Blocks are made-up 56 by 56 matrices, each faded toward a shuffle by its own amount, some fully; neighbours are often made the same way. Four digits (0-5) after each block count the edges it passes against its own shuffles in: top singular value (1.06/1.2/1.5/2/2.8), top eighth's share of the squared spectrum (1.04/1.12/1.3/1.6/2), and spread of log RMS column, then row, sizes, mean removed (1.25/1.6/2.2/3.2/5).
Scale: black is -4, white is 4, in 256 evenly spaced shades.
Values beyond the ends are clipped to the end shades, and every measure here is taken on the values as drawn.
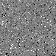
0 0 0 0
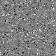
1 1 0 1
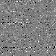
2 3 1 2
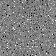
0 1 0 0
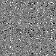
2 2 2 2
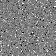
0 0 0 0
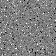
0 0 0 0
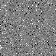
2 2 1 1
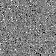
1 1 0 0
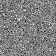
0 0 0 0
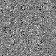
3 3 1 1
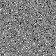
2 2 0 0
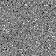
2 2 0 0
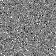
2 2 0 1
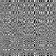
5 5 3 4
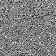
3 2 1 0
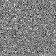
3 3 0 1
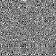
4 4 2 3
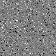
1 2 1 1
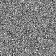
1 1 0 0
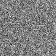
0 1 0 0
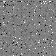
2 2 1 1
